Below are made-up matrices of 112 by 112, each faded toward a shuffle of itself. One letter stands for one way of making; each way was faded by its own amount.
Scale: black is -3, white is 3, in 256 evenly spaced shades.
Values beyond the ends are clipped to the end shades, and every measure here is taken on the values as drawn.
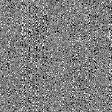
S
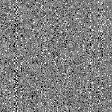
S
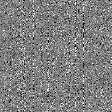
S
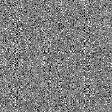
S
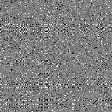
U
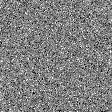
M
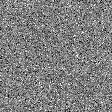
M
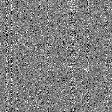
S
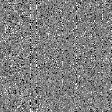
S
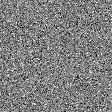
M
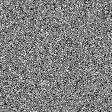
M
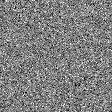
M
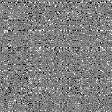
U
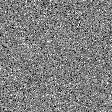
M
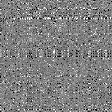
U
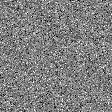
M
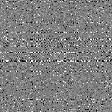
U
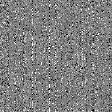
S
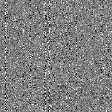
S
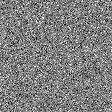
M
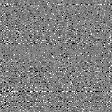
U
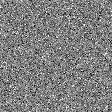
M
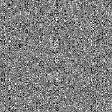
S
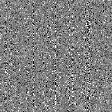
S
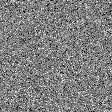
M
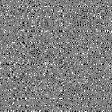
U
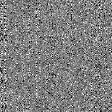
S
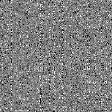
S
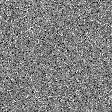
M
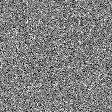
M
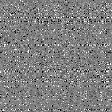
U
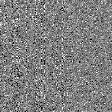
S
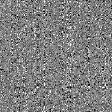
S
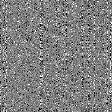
S
